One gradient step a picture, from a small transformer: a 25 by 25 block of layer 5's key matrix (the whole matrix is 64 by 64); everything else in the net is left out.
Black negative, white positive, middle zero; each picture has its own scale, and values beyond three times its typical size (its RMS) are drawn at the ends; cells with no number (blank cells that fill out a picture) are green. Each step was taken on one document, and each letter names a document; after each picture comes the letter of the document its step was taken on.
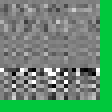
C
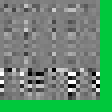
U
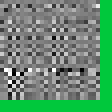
U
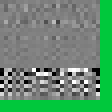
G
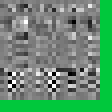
U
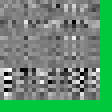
G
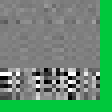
C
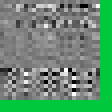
G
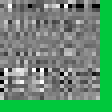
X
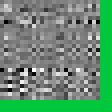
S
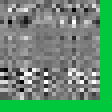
G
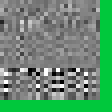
C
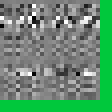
S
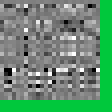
U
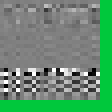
C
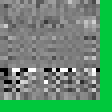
C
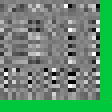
U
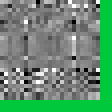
G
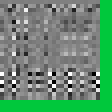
U
